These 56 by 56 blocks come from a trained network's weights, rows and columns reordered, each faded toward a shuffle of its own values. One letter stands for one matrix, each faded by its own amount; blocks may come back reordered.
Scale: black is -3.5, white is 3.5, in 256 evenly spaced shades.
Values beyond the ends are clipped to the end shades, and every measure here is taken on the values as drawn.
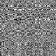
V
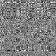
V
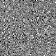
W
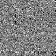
W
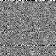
V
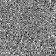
W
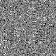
W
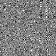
W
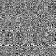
V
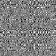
V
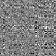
V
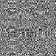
V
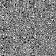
W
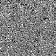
W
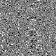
W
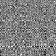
V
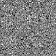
W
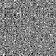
W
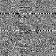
V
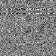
V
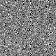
W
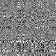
V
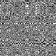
V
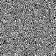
W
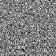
W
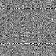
V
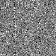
W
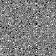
W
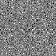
W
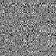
V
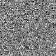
W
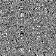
W
